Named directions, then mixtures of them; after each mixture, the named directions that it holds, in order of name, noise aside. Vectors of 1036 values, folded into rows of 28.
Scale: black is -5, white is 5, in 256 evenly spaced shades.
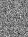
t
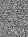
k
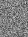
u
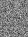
t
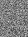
k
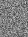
u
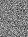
k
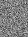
u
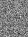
t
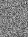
u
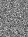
k, t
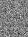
t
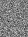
k, t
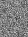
t, u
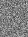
u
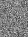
t, u
